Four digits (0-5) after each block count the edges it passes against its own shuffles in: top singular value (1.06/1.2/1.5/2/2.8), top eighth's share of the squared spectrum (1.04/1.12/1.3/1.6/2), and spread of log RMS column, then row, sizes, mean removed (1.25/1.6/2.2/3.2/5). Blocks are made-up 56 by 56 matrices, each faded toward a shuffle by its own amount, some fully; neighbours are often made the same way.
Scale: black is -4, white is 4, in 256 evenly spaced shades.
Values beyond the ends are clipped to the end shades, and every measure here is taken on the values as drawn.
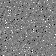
0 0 0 0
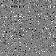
3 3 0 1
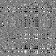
4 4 2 3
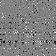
3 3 1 2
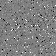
0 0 0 0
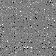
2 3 1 1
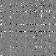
3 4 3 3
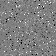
0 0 0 0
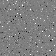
0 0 0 0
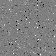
2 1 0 0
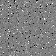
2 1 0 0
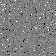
1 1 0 0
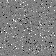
0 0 0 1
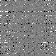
2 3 2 2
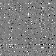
2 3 2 2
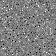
1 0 0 0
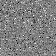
2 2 0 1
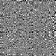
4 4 2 2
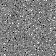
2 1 0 0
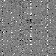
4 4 2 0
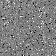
0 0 0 0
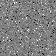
0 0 0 0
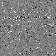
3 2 0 1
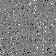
2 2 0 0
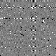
4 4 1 2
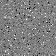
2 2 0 0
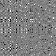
4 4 2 2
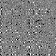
4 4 2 2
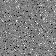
0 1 0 0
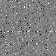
3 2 0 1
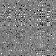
4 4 2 2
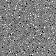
1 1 0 0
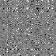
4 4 2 2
